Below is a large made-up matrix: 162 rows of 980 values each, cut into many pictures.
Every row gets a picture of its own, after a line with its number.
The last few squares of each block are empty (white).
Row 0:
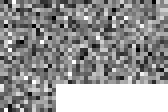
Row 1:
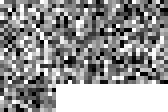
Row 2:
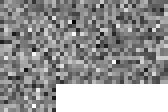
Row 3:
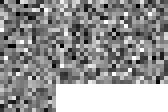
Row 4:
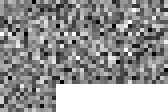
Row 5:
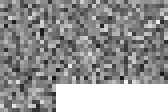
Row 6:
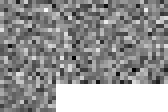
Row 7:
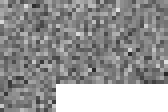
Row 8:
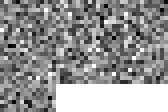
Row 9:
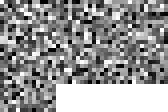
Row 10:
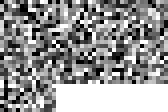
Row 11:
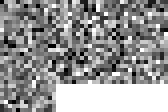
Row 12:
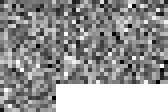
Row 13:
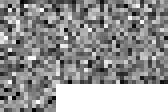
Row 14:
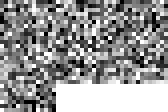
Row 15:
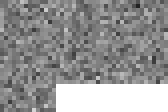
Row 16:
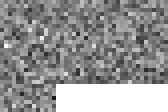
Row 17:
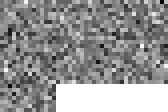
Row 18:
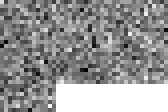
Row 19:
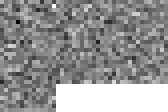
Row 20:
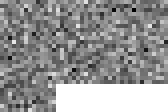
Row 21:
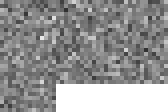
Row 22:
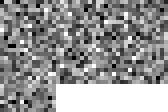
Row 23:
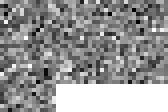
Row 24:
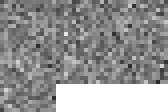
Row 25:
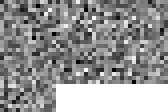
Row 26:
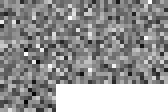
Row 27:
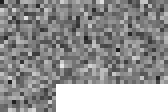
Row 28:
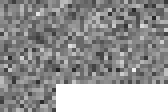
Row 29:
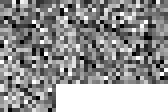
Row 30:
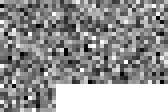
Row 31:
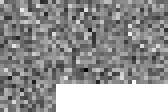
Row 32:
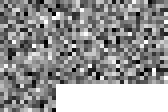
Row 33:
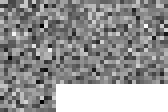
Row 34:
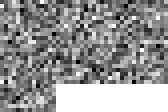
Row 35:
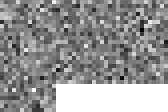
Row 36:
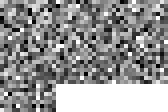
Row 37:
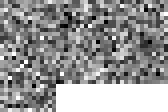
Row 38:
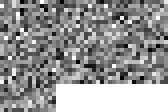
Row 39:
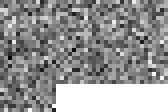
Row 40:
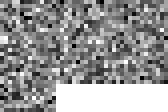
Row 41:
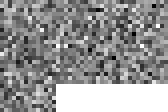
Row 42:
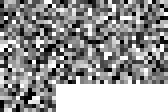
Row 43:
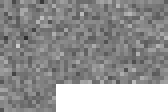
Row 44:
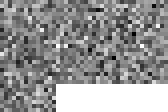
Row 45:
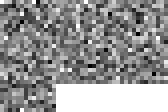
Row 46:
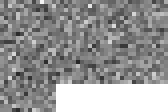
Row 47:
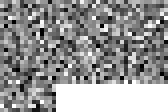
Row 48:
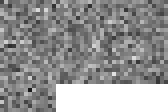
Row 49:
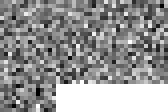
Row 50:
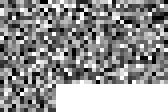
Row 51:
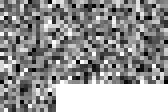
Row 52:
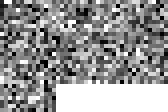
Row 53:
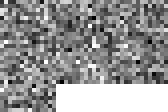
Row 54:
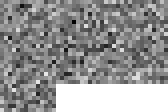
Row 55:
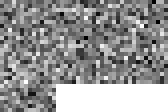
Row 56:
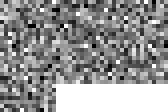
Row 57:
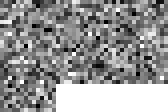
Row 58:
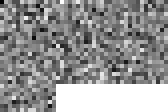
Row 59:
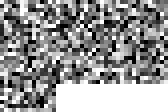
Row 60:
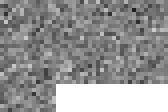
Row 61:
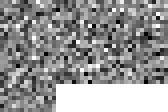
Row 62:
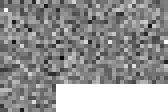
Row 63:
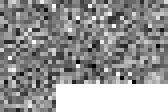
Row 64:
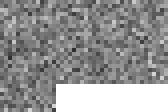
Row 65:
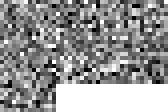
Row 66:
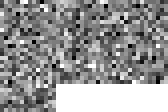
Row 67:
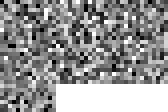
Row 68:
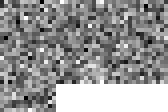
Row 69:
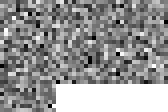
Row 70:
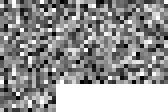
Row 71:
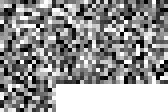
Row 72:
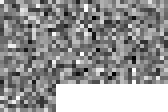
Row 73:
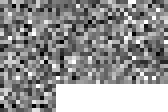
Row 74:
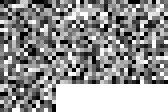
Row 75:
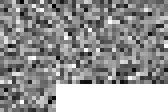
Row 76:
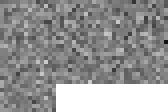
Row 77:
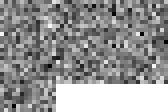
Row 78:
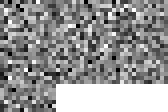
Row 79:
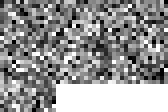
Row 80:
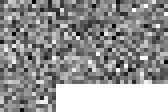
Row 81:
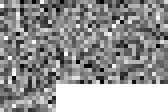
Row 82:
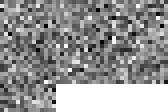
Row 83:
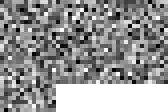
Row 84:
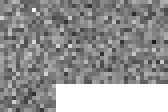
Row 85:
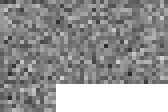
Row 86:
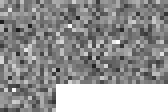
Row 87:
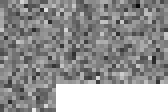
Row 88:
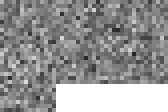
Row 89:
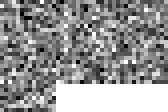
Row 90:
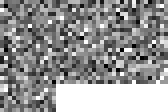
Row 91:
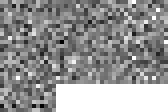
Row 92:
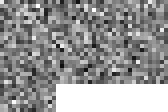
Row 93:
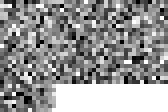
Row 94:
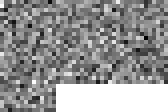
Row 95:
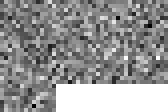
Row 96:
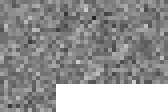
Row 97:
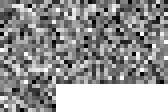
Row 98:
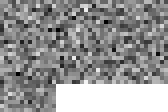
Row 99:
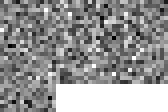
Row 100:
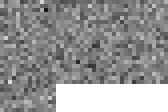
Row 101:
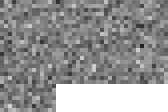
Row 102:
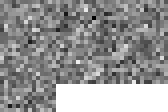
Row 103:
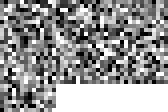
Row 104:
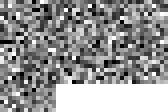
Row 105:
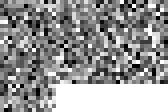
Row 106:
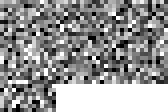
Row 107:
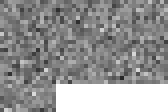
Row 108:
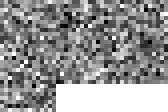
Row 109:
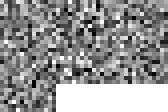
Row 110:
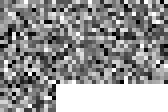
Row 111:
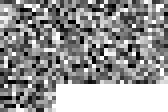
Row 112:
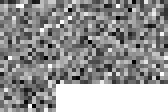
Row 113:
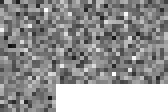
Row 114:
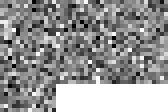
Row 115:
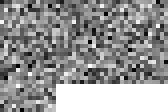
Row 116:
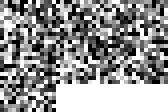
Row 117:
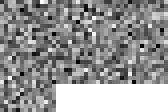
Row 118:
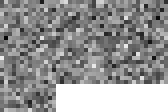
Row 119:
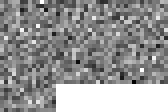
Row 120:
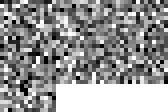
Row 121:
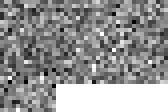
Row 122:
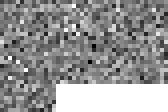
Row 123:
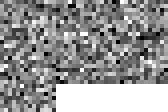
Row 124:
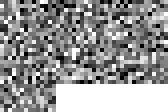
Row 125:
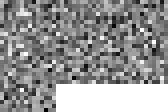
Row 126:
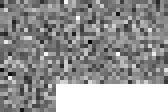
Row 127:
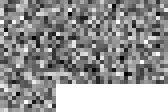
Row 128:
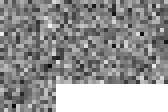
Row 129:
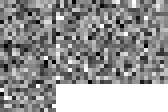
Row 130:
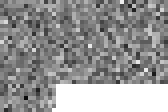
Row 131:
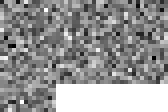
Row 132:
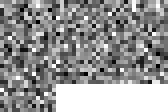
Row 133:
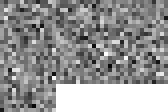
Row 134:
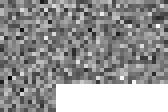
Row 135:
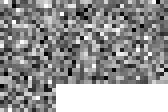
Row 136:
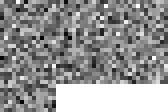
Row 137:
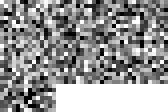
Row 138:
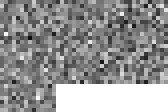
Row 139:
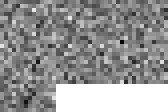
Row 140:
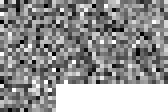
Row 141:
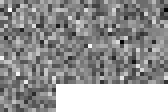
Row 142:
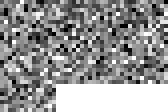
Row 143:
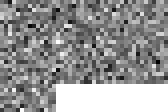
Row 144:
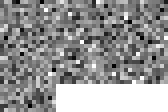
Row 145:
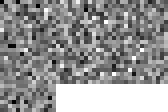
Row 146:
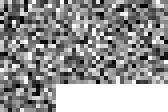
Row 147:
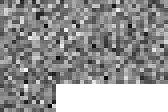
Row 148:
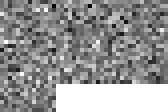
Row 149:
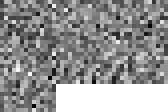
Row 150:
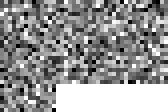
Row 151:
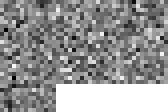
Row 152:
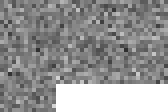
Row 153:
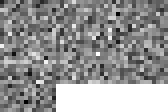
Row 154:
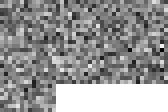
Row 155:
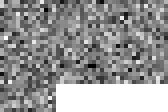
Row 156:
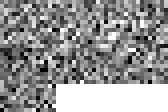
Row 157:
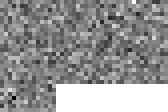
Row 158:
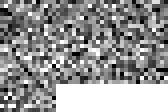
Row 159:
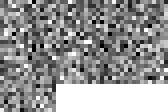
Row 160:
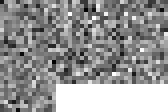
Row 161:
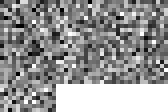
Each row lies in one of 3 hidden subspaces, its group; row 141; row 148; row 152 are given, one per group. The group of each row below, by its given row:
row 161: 141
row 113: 148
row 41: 152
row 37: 148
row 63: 148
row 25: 148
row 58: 148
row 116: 152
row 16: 152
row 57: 152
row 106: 141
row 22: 148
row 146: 152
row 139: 141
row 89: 148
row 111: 141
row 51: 141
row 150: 152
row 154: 152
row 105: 152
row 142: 152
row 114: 152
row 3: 148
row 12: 152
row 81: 148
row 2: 152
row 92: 148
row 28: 152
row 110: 141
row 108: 148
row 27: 148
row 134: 148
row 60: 152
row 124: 148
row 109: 148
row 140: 141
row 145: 148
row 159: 152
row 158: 152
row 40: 148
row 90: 152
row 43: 148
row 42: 141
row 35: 141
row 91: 152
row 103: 141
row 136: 148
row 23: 152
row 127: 152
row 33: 152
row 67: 148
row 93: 141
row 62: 152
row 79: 152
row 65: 148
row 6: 148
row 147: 152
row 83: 148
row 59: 148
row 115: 152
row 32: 152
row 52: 141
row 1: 141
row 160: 148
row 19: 148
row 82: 152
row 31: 148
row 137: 141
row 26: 141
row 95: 141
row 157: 152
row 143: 141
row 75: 148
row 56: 141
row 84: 141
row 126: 152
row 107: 141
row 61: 152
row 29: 141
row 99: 148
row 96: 148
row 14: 152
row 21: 152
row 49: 152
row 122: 152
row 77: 141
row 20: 152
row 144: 148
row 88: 141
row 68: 148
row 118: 148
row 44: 152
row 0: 141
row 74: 141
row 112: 141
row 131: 148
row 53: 148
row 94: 141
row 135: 141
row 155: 148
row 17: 141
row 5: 141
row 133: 141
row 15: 148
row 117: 148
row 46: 148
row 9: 148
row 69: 152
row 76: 152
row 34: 148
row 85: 141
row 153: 152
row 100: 148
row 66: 148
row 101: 141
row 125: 152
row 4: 152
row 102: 148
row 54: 152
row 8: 148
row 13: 148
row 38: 148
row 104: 148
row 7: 152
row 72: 148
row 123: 152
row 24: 152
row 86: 141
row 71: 141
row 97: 141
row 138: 152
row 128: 141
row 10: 148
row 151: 152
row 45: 152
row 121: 141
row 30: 152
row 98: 148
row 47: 141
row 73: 152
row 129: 152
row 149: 141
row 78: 152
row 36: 152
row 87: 148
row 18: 148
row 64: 152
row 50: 148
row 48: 148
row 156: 152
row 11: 148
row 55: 141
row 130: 152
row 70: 148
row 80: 152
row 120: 141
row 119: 148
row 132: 152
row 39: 152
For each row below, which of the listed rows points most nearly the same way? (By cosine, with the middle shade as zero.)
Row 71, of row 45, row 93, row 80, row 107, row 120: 93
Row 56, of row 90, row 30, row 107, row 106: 107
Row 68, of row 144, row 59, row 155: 144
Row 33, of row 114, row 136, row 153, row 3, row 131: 114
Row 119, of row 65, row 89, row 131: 89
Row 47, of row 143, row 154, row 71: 143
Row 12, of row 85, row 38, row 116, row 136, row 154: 116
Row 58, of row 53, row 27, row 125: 27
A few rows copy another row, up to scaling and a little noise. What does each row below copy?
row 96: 102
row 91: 73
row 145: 67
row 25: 10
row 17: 110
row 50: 134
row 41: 44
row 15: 87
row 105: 130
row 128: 77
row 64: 39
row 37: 108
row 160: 11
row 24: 12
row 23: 60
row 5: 47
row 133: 103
